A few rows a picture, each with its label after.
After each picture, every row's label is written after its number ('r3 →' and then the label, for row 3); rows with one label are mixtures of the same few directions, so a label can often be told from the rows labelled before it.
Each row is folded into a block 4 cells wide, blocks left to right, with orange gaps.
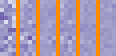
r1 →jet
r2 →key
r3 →key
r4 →key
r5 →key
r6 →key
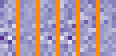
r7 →key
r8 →key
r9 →key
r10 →key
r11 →jet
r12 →jet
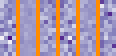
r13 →key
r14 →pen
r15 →jet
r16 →key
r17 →key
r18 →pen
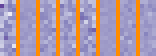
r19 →pen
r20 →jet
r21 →jet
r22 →pen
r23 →jet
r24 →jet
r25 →key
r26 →pen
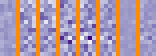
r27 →pen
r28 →jet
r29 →jet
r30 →key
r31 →key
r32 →key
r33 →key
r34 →key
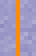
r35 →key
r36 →key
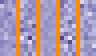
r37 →pen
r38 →key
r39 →pen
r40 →key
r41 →pen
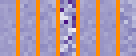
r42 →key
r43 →key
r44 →jet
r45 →jet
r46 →key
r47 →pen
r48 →jet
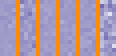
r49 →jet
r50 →pen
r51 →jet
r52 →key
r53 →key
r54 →pen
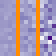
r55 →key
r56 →jet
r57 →key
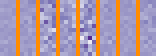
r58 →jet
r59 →jet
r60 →jet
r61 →jet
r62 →key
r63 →key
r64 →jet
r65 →jet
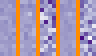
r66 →jet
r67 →pen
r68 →jet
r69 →pen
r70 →key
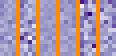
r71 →key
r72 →key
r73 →key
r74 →jet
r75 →pen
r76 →jet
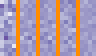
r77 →pen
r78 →key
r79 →key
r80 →jet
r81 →key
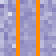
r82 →pen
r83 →pen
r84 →pen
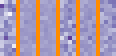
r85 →pen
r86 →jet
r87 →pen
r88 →key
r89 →key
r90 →jet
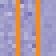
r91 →pen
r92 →pen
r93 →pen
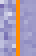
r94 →pen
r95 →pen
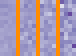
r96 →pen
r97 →key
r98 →pen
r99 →pen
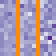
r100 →pen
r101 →pen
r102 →key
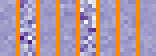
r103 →jet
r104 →key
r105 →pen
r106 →pen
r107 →jet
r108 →jet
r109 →jet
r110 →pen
